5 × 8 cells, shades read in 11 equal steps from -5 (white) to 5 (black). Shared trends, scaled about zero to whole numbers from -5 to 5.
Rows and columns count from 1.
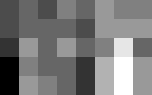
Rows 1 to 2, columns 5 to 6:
1 -1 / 2 -1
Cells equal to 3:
3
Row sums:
5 4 0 2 0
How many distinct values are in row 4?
7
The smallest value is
-5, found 2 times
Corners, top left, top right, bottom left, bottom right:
2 0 5 -1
